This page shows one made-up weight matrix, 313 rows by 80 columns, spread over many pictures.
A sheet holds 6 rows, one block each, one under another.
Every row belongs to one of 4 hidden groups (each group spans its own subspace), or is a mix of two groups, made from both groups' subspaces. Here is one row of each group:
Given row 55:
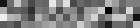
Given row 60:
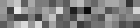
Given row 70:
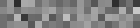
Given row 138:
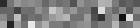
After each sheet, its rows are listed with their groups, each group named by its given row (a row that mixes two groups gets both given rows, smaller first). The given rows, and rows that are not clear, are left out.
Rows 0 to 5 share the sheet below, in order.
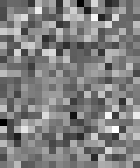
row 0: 138
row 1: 70
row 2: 55
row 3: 138
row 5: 55
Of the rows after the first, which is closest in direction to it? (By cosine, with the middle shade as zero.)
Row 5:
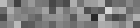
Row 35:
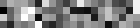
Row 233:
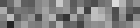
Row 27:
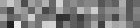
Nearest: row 35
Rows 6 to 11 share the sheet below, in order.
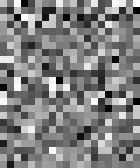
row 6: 70
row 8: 70
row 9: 55
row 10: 55 and 70
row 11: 138
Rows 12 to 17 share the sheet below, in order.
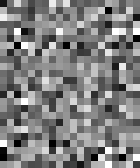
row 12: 55
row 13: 70
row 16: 60
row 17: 55
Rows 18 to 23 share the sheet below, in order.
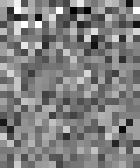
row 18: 60
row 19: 70
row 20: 55
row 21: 70
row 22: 55 and 138
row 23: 70
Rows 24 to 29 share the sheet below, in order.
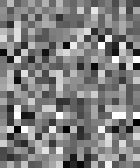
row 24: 70
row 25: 138
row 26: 70
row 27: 70
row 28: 70
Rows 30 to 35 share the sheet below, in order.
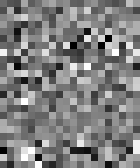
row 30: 60
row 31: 138
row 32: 60
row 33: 60
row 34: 55
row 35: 60
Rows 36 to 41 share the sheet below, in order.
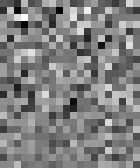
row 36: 60
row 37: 60 and 138
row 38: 138
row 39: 55 and 138
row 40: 55
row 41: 55
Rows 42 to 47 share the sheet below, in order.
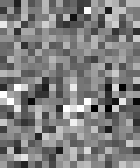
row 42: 138
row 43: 70
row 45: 55
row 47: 60
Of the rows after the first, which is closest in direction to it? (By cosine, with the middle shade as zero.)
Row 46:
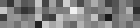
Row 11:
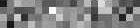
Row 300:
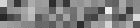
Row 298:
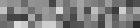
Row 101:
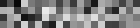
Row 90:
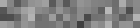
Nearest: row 11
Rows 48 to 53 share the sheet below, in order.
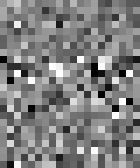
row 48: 55 and 70
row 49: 138
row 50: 138
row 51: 138
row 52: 70
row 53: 70
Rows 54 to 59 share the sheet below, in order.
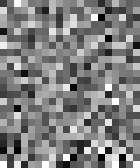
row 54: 55
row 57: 55
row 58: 138
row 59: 138
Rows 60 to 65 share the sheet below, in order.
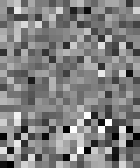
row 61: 138
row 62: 138
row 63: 55
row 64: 138
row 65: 70 and 138
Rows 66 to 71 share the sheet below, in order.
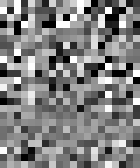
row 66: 138
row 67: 70 and 138
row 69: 55
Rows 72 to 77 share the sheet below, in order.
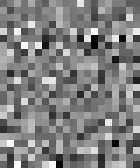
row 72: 138
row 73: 70
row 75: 70 and 138
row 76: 55
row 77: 70
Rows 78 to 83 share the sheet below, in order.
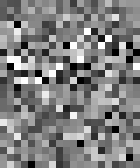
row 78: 55 and 70
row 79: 138
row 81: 55 and 70
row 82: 55
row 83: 138
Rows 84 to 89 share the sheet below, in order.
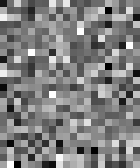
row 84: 55
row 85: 138
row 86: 55
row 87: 138
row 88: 60
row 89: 70
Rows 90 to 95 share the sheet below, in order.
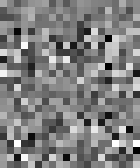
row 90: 55
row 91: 138
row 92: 55
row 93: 70
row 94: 138
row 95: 70
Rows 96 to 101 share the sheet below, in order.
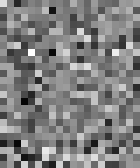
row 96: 55 and 138
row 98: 60
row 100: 55
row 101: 70
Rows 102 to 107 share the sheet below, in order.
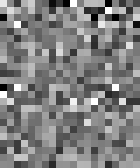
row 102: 55
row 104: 55
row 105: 55 and 70
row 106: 138
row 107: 60 and 70
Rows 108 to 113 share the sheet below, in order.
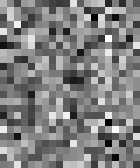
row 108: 55
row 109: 55
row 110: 55 and 70
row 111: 55
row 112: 55
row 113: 55
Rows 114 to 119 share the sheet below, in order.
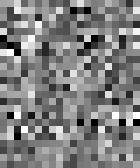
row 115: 55 and 70
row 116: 138
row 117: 55
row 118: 70
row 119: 55 and 138
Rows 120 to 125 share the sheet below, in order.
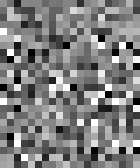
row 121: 138
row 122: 70
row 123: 55
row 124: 70
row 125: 70
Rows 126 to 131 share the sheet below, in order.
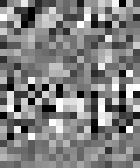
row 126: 55 and 138
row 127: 55
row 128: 138
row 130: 138
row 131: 55
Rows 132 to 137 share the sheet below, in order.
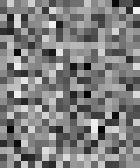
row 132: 70 and 138
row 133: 70
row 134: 60
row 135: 60
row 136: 55 and 70
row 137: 70
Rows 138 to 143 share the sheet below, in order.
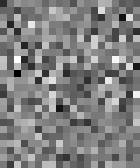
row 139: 70
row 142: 60
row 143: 70
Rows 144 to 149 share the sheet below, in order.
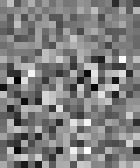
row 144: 70
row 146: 55 and 138
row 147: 70 and 138
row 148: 60
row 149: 60
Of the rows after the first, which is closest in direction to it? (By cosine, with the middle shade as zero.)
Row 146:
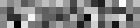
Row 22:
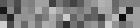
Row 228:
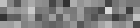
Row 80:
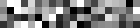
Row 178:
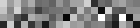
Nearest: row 178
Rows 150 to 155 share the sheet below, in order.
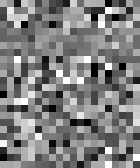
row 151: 55
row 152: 70 and 138
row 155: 55
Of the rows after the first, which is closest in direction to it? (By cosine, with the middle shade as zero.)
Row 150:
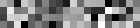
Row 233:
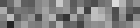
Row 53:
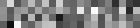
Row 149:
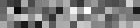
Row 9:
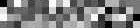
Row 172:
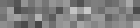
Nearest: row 149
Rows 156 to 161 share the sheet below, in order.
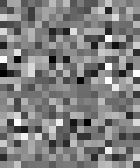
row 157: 55
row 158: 55
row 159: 70
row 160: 60
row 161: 55
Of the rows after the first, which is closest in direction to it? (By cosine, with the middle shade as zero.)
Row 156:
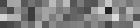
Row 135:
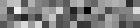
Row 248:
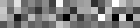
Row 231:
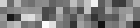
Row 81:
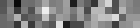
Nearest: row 81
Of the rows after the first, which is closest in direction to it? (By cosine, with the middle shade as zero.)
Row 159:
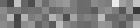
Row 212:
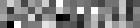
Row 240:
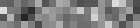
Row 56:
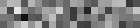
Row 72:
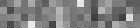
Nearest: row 240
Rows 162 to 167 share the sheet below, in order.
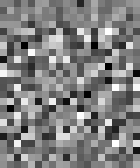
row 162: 138
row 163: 138
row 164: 55
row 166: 138
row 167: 70
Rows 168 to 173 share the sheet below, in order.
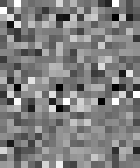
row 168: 55 and 70
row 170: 138
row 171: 70 and 138
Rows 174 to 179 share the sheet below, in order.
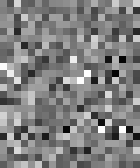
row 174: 70
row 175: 70
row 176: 55
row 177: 55
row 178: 138
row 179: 60
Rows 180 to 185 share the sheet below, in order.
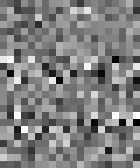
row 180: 60
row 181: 60 and 70
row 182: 70
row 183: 70
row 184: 70
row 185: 55
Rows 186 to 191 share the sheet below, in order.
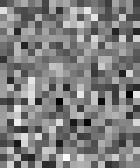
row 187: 70
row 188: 138
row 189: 55 and 70
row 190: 60
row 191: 70
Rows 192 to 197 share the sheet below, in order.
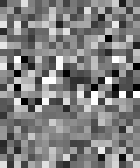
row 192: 55 and 138
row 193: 55
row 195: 70
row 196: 138
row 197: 138
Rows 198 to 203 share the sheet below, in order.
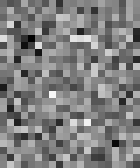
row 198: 70
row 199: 60
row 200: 70
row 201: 138
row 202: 60
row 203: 70
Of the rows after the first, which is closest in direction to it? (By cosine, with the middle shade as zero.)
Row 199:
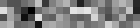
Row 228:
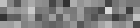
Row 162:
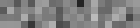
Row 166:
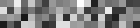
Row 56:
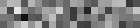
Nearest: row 162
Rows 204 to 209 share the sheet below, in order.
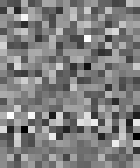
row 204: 60
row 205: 55 and 138
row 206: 60
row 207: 55
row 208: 70 and 138
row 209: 70
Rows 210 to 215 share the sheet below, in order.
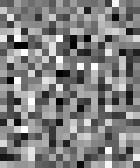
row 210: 55 and 70
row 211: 60
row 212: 70
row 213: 55 and 70
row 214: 60
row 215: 55
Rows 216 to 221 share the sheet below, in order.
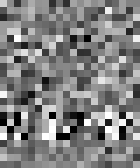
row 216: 55
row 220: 138
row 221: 55
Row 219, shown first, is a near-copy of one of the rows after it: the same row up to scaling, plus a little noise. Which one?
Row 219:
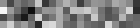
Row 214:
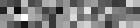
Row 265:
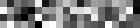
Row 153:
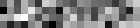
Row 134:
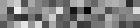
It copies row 265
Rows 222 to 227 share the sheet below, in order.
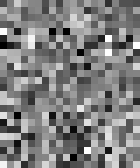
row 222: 55 and 138
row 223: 55
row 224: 60
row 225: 55
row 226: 55 and 138
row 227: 138
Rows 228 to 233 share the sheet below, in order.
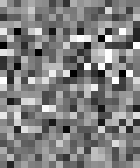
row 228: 55
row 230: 138
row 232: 70 and 138
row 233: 70
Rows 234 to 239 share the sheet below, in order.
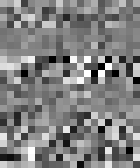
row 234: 70
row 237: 60
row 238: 138
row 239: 55
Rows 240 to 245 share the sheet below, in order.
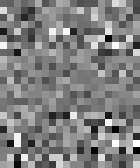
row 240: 60 and 70
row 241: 55
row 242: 138
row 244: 55
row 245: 70
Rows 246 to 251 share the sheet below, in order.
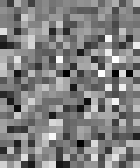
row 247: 55
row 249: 55
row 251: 138
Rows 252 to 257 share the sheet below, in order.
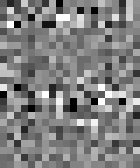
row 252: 70
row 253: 55
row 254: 55
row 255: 55
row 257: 70
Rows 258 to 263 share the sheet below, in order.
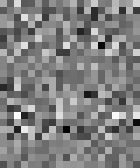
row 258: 70
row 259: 138
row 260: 70
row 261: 70 and 138
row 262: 70
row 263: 138
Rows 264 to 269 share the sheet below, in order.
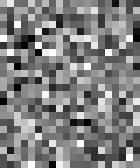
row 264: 70
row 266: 60
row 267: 55 and 70
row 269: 138
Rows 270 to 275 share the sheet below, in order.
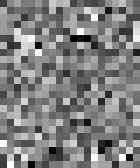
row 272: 70
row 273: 138
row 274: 60
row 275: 138
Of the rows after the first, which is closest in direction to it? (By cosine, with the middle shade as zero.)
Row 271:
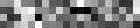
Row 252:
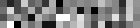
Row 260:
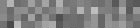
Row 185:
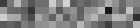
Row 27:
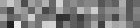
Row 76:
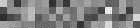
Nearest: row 76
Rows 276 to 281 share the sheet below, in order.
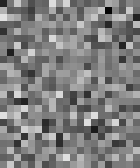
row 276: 55
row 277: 138
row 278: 55 and 70
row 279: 60
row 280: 70
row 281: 70
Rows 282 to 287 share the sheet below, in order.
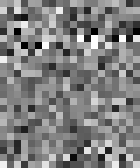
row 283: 70
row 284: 70 and 138
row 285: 55 and 138
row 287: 138
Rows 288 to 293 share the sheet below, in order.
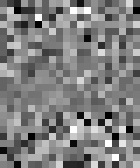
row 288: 60
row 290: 55
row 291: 138
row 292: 138
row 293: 55
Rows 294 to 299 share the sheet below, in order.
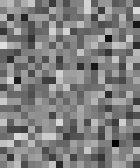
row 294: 70 and 138
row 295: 55
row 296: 70
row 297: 55
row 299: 70
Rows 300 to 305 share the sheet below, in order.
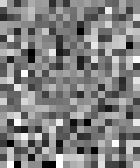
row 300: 55
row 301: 138
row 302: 70 and 138
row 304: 60
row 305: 70
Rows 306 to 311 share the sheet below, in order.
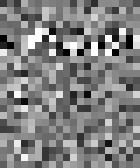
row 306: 70
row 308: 60
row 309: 60
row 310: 55
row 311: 70 and 138
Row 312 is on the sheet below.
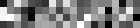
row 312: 55
